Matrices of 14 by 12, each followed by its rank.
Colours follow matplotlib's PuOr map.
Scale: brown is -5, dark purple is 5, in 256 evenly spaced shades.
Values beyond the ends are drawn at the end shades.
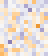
full rank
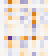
two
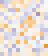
full rank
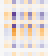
one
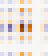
one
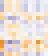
two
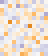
full rank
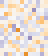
full rank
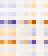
one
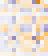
two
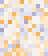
full rank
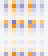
one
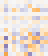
two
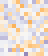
full rank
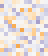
full rank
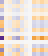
one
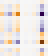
one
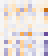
two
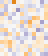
full rank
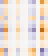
one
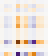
one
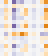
two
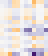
two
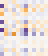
two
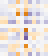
two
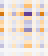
one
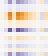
one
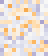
full rank
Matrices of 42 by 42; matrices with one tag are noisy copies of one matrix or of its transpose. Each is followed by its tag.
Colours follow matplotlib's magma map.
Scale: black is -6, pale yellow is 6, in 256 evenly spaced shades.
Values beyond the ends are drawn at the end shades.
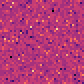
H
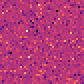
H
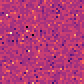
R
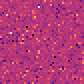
R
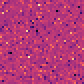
H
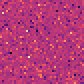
H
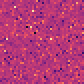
R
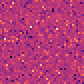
H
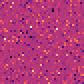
H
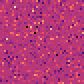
R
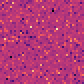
H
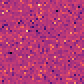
H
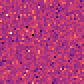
R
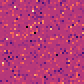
R
